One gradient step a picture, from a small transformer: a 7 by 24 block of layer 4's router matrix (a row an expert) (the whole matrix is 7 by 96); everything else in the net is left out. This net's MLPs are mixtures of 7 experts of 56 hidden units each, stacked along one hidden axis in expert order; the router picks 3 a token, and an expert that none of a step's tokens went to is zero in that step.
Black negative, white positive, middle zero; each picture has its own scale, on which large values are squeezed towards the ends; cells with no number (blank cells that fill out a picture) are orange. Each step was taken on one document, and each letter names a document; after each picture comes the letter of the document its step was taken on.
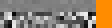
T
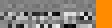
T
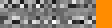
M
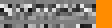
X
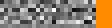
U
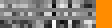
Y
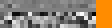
T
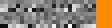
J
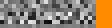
U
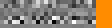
M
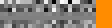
Y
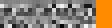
Y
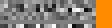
X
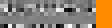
X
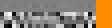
T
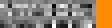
Y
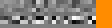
U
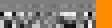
T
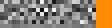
M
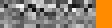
J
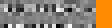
X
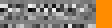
X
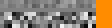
T
